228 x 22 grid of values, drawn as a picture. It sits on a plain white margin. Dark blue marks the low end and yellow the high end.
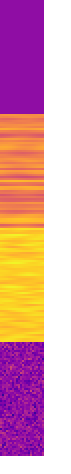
The table splits into 4 rows of 1 panel. Panel 1,1: low, flat. Panel 2,1: high, streaked across. Panel 3,1: very high, streaked across, faint in contrast. Panel 4,1: low, fine-grained.
